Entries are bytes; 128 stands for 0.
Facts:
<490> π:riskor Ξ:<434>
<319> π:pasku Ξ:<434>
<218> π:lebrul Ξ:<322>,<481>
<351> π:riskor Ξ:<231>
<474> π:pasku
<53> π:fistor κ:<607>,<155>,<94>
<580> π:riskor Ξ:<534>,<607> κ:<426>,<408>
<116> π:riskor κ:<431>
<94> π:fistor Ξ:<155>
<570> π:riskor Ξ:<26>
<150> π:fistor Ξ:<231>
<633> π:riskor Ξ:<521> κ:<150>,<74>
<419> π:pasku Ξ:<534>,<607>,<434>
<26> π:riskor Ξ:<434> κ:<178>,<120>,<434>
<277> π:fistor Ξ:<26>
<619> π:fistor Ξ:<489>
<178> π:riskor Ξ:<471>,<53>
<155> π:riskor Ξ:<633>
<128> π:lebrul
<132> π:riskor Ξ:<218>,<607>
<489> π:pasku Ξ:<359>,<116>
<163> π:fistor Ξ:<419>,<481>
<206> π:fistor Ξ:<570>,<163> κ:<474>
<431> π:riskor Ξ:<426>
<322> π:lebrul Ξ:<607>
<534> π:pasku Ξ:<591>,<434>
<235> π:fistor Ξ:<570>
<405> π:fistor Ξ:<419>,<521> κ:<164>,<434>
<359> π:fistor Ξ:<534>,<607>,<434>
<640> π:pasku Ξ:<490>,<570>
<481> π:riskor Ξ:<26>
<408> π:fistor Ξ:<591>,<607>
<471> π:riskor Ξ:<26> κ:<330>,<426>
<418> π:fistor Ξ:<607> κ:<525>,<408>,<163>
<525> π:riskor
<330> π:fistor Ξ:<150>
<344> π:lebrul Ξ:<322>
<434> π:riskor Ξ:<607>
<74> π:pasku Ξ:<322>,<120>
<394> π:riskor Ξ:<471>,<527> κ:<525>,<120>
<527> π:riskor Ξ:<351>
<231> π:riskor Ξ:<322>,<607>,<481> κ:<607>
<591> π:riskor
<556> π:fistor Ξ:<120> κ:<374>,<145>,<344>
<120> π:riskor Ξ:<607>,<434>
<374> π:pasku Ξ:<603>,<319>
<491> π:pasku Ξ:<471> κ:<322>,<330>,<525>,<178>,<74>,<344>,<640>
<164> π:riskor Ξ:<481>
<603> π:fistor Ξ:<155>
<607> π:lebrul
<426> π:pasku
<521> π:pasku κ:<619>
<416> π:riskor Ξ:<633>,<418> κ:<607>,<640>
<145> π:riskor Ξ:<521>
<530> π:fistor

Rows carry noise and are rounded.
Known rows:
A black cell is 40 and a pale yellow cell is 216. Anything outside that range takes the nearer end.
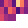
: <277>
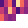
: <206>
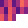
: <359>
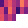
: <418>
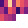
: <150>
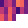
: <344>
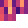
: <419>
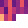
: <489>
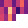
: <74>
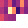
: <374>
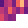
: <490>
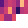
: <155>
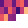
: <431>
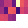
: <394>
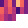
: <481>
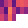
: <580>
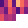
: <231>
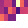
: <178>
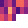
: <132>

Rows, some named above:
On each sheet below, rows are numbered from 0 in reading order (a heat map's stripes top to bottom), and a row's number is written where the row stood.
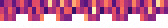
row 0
<120>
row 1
<591>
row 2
<53>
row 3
<405>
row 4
<418>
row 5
<206>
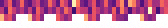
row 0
<489>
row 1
<619>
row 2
<471>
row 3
<489>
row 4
<163>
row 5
<145>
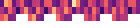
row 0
<426>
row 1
<431>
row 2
<235>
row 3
<556>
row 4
<322>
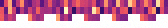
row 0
<419>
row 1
<116>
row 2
<405>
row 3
<374>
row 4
<53>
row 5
<491>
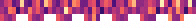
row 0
<319>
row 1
<481>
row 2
<640>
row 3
<408>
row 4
<490>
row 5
<603>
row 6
<521>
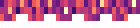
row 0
<633>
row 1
<534>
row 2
<416>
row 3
<164>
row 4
<434>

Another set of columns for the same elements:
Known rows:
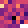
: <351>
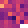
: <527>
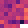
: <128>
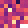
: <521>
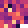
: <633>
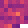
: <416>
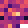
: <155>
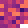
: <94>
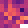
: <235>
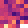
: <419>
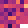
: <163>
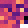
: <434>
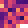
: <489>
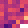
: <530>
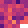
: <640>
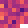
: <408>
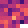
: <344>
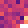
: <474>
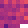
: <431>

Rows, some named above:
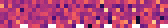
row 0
<619>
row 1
<416>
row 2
<145>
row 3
<490>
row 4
<120>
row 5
<319>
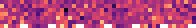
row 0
<418>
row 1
<164>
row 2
<322>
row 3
<619>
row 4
<164>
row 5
<405>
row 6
<359>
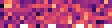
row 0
<471>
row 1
<163>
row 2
<74>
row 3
<607>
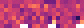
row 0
<556>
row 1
<491>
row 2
<374>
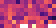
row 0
<640>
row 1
<419>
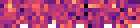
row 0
<277>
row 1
<491>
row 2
<534>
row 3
<481>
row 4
<489>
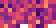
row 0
<145>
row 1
<231>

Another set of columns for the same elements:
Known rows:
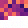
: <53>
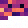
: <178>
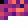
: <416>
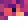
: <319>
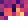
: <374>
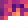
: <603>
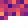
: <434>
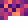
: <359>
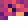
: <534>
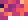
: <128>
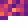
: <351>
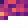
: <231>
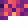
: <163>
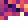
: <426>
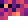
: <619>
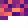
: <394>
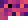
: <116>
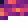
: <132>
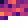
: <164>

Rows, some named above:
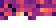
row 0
<489>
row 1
<120>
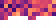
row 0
<359>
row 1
<607>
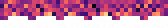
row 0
<163>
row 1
<534>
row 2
<418>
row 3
<489>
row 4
<277>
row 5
<359>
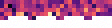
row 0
<489>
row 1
<74>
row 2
<490>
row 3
<471>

